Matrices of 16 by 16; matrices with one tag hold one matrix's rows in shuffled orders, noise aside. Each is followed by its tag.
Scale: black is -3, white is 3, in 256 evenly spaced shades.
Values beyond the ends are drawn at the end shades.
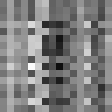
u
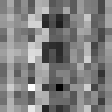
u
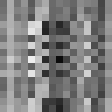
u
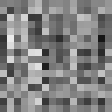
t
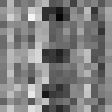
u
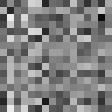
t
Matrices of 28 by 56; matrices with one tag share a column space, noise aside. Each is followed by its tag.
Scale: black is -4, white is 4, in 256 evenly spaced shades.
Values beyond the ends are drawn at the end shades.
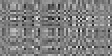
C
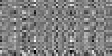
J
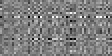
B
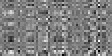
J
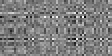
B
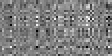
C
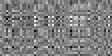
C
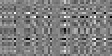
B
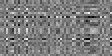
B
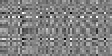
B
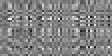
C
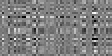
B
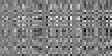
C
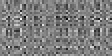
C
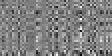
J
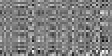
J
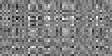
C
